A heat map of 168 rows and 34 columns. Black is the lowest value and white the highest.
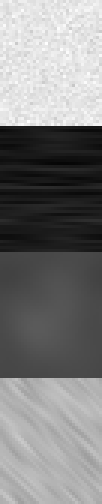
It is made of 4 by 1 panels. Panel 1,1: very high, fine-grained, faint in contrast. Panel 2,1: very low, streaked across, faint in contrast. Panel 3,1: low, smooth, faint in contrast. Panel 4,1: high, slanting down to the right, faint in contrast.
